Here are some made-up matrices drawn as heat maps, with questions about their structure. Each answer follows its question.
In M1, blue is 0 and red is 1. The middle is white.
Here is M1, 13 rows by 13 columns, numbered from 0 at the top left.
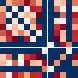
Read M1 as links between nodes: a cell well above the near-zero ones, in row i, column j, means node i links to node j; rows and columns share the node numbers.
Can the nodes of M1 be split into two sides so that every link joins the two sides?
no
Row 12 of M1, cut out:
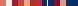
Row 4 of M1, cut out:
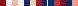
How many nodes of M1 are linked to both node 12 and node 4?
8
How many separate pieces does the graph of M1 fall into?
1
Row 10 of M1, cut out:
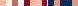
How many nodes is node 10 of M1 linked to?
10
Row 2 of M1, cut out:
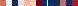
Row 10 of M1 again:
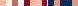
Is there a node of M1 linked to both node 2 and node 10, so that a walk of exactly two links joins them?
yes
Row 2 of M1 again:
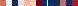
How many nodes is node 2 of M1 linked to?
8
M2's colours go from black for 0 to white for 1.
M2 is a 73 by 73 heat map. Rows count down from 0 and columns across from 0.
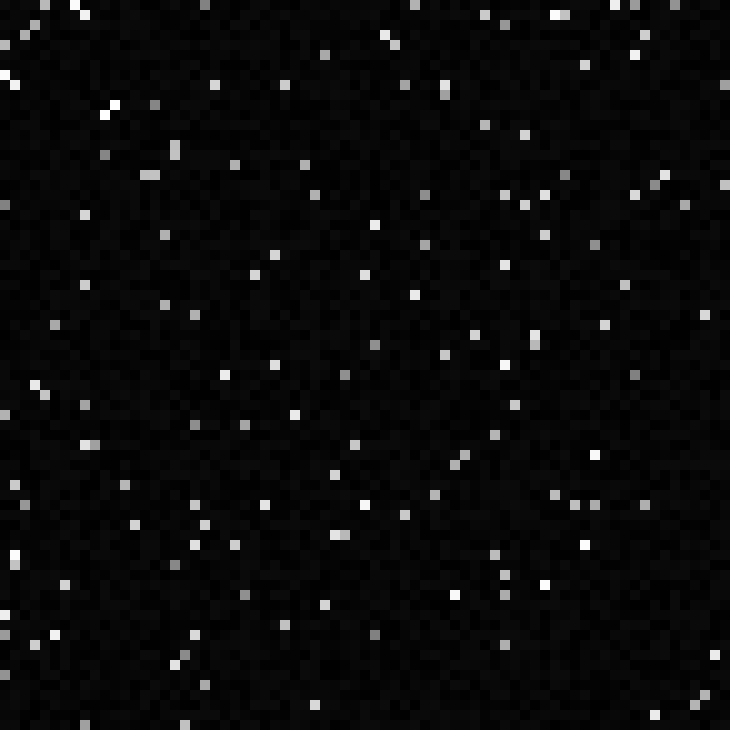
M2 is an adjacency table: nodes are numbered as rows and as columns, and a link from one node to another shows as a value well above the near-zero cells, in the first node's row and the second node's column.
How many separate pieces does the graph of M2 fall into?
2
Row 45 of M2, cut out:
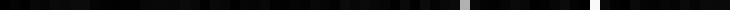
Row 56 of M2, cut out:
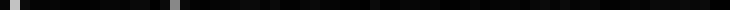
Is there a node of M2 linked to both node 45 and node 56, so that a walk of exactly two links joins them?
no
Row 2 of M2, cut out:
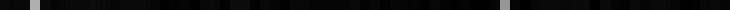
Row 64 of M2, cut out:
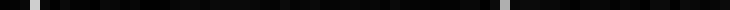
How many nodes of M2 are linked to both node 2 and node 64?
2
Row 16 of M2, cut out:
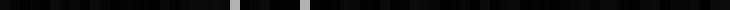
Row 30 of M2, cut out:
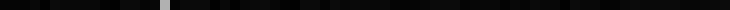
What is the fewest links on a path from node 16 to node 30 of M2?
1
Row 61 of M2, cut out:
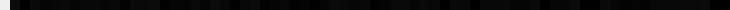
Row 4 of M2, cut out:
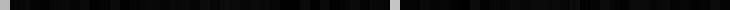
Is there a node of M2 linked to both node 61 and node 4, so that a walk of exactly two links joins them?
yes
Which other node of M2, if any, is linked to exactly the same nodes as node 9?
node 35
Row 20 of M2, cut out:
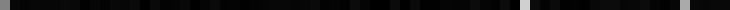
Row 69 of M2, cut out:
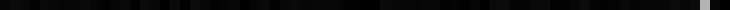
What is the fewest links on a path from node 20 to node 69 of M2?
6
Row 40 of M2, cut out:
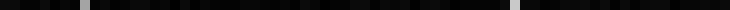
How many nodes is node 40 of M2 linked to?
2
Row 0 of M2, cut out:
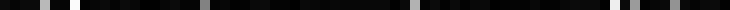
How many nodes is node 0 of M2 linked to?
7
